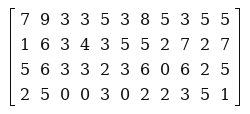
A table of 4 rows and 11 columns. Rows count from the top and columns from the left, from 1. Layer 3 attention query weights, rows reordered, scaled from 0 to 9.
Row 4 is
2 5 0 0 3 0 2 2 3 5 1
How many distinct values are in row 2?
7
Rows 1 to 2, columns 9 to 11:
3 5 5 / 7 2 7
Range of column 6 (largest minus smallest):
5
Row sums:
56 45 41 23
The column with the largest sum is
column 2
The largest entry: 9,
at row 1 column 2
